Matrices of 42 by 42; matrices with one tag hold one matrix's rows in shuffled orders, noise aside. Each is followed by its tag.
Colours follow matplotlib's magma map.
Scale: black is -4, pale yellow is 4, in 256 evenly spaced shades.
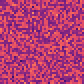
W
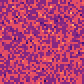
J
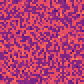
W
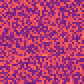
W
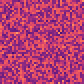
J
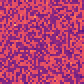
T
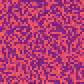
T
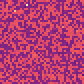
W
